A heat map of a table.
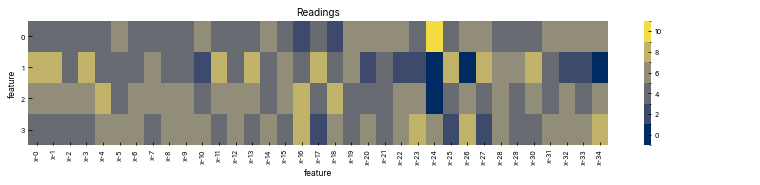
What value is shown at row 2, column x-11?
6
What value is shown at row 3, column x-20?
6
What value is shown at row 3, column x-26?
8
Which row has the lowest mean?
1
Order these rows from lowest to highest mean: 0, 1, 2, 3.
1, 0, 3, 2
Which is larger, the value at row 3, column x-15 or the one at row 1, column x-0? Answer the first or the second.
the second
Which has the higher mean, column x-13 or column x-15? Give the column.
x-13
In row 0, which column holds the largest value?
x-24
